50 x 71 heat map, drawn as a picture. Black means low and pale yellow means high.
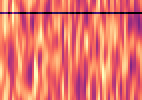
The halves do not mirror each other. The values are skewed, with a long tail toward low values. Row 7 differs from the rows beside it. Overall the values sit about 70% of the way up the scale.
